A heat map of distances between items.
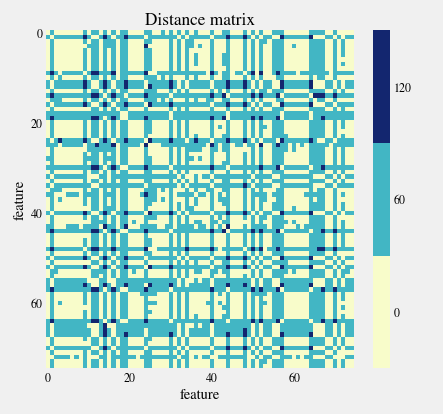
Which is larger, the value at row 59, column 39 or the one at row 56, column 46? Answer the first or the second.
the second
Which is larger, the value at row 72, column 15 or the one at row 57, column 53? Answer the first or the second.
the second
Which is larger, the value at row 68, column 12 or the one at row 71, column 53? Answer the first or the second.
the first
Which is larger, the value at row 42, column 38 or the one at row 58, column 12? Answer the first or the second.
the second
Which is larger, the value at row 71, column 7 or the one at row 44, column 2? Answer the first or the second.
the second
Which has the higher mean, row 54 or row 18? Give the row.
18
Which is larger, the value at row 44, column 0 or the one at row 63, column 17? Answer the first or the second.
the first
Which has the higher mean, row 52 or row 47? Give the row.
52
